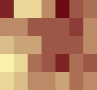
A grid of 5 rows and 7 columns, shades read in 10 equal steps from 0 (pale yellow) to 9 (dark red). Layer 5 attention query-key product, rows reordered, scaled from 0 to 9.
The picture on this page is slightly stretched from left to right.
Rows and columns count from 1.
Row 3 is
2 3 3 6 6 6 4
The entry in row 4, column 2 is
1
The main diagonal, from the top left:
8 4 3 6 3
